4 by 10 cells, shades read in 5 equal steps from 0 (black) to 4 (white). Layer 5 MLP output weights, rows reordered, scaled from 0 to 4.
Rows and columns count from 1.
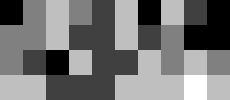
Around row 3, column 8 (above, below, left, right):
2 3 3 3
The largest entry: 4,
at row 4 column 9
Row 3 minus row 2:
0 -1 -3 2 0 -2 2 0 3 2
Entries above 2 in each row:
3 2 3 7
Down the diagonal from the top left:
0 2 0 1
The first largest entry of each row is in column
3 3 4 9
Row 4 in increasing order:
1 1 1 3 3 3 3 3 3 4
